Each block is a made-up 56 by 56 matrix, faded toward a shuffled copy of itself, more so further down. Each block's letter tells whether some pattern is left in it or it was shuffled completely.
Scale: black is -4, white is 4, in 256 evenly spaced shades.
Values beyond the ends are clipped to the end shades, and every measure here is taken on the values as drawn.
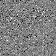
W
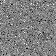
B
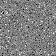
B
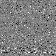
W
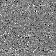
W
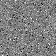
B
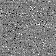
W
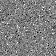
B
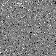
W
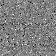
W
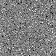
B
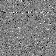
W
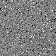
B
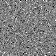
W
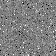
B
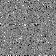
W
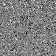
B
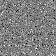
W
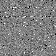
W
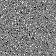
B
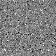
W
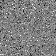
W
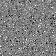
B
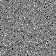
B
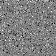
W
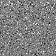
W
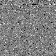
W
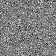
B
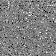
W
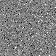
B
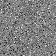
B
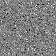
B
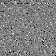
W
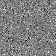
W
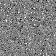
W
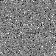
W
